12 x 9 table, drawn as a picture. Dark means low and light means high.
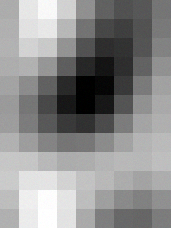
Values change most from cell to cell in the top middle. No lone cell stands out from its neighbours. No regular stripes run through it. The bottom left is the ninth with the highest average. The ninth with the lowest average is the centre.
